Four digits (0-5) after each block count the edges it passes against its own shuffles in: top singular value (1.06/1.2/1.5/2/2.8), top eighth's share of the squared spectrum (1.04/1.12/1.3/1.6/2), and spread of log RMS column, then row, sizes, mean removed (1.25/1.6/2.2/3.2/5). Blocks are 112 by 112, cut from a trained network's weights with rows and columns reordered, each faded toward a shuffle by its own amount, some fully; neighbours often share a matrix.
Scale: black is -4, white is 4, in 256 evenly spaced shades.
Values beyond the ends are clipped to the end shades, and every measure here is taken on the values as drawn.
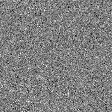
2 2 1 1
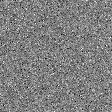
0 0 0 0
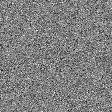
0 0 0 0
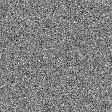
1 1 0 0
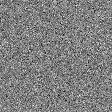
0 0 0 0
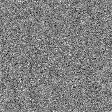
1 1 0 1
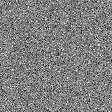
0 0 0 0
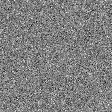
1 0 0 0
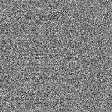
3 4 1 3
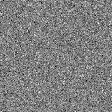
2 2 1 0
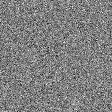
1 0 0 0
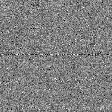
3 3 0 2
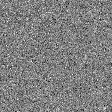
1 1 0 0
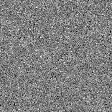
2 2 0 1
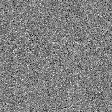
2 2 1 0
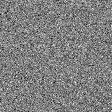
1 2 0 1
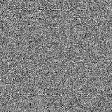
3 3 1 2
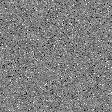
1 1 0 0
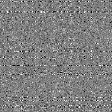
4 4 2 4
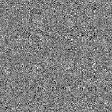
3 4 3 3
